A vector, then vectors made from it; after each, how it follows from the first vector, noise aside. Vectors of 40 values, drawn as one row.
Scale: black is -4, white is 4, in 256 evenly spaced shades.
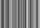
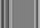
partly zeroed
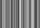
wrapped around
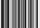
scaled up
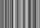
wrapped around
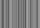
shrunk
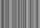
shrunk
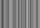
shrunk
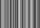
wrapped around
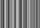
wrapped around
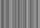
shrunk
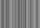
shrunk
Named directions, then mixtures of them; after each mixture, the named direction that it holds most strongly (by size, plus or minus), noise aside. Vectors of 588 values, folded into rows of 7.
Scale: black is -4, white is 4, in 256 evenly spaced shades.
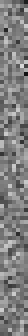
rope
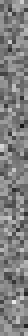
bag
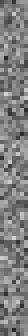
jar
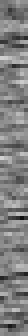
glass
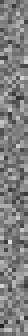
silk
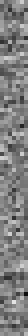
bag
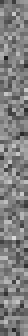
jar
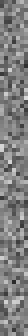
jar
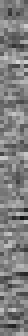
glass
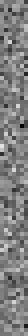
bag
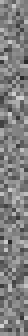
silk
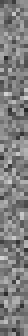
jar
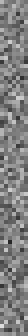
silk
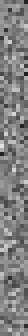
rope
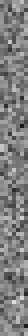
bag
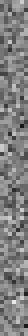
bag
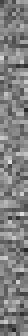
jar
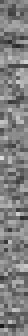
glass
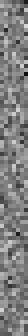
rope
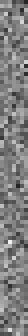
rope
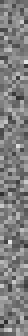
silk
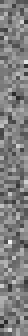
silk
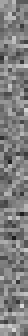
jar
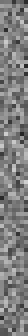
rope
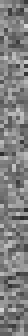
rope
